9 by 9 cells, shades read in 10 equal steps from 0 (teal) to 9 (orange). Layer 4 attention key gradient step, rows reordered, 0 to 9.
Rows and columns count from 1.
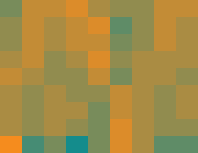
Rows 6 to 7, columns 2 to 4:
5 6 5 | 5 6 6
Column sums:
54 51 51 49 53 51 51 51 50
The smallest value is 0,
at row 9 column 4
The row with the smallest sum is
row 9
